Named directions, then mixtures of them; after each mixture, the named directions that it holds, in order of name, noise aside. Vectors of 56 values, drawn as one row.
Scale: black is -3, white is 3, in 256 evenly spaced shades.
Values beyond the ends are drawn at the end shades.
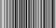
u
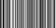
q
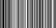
q, u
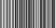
q, u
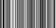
q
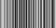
u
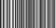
q, u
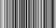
u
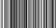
q, u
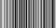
u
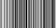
u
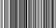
q, u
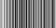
u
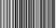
q, u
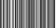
q, u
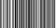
q, u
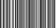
q, u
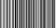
q, u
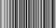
u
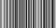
u
